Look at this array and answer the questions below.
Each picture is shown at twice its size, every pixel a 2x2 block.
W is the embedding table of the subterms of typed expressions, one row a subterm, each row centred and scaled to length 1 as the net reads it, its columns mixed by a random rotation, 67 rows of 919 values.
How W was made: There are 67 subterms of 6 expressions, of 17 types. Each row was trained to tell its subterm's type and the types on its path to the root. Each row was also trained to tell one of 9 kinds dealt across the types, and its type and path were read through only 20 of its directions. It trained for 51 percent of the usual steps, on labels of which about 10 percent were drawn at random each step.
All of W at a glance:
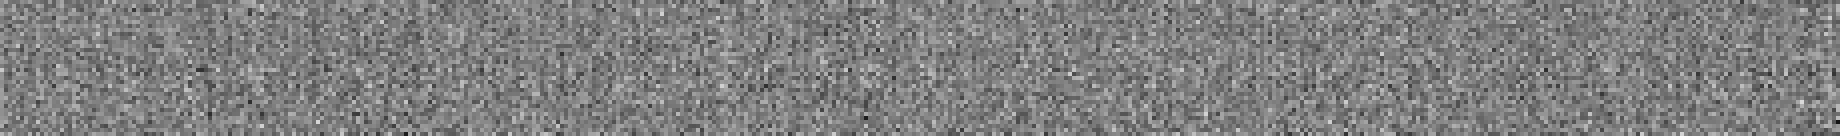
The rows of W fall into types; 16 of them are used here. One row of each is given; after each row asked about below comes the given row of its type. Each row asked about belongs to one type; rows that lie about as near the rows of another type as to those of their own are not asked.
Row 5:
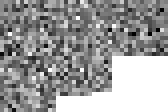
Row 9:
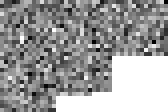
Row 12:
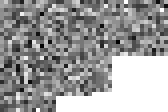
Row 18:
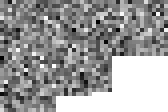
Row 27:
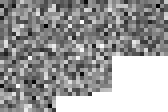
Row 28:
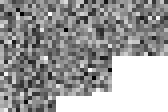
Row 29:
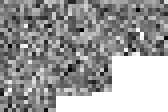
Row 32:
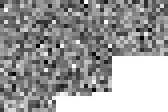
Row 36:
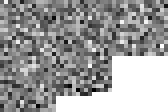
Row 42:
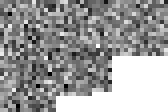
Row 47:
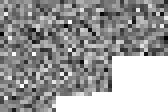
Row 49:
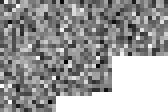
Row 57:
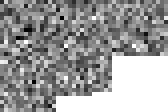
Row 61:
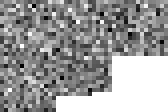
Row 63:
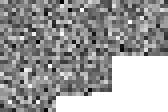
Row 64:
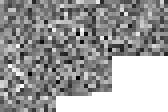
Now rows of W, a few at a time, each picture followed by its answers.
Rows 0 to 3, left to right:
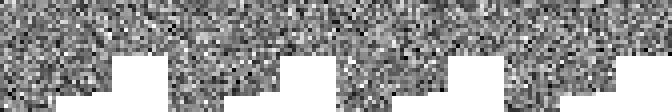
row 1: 64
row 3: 9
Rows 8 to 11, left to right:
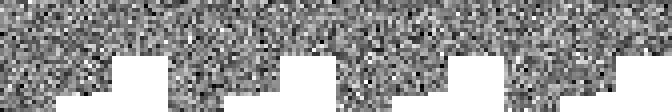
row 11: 28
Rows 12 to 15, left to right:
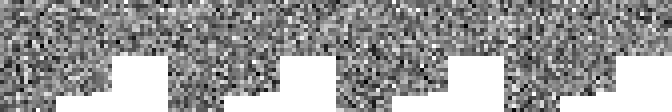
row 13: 42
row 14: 42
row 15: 61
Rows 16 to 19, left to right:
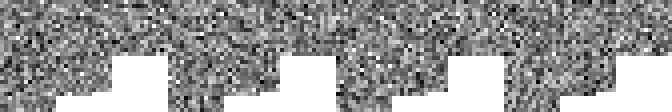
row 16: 12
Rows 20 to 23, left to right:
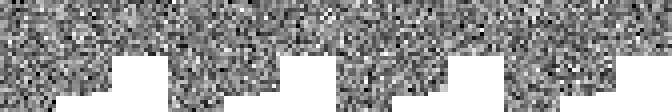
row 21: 29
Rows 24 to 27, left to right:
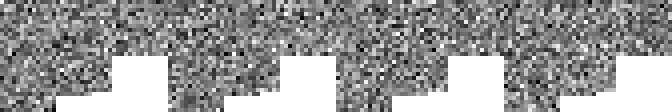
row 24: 64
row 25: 18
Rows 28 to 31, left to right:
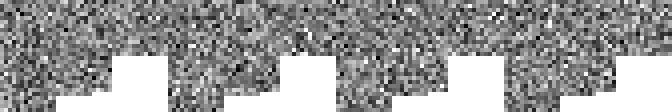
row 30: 29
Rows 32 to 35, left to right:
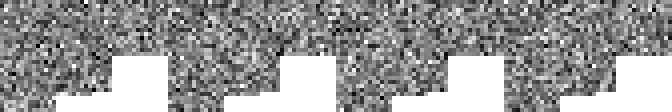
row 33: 9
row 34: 28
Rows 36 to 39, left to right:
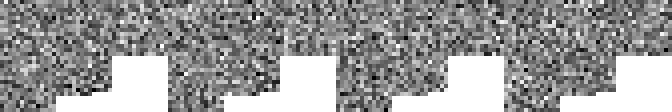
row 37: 42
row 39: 28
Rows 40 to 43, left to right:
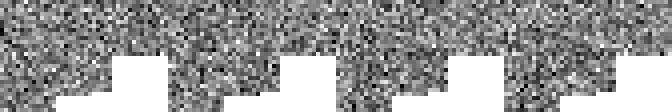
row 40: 27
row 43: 42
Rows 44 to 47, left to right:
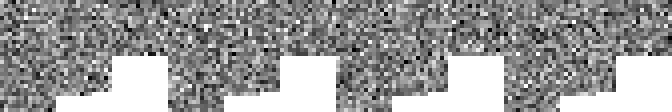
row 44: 28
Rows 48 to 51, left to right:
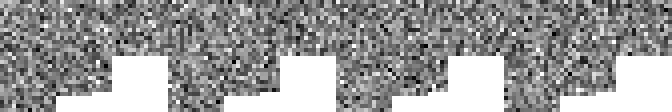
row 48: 61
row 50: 64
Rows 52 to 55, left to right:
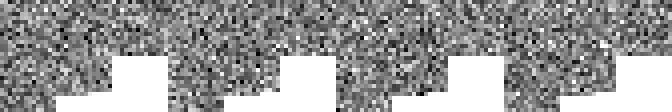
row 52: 57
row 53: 32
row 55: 27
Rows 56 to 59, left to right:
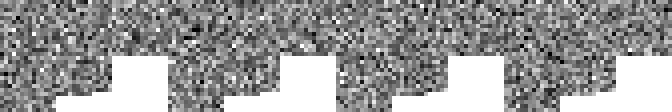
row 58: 64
